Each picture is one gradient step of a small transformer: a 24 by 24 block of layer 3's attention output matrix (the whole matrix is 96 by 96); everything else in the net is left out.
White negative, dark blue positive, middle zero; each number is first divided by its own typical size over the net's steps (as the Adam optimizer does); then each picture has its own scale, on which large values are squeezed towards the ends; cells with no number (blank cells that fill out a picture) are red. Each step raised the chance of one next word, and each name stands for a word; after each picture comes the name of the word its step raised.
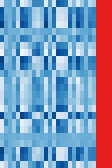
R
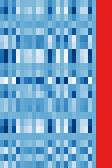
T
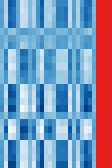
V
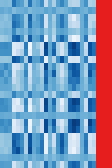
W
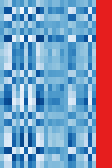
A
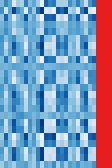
A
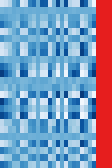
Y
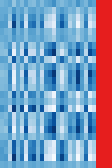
V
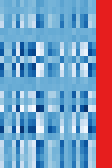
V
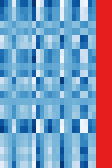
T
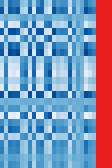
Y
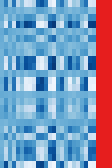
R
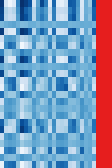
T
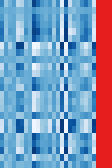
W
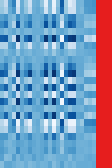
Y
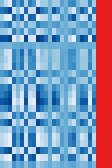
A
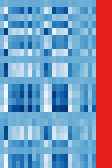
V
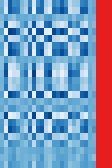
Y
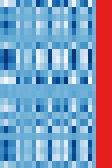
R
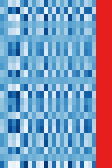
A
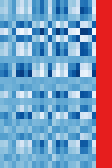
Y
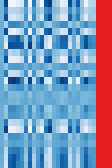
T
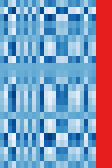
A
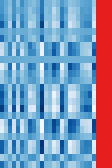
V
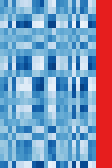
R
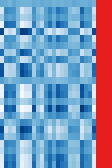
V
